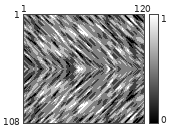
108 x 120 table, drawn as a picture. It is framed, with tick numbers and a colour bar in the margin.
Odd rows or columns: none. Mirror symmetry: top to bottom. Average level on the scale: 50%.
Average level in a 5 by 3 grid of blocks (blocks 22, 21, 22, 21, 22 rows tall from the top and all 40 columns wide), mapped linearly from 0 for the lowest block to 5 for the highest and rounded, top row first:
351 | 432 | 013 | 432 | 351
